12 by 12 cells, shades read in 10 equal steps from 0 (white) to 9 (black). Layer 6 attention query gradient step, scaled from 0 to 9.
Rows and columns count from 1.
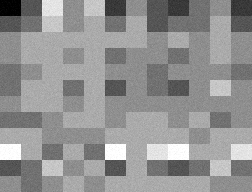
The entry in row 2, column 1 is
6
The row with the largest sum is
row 1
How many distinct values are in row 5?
3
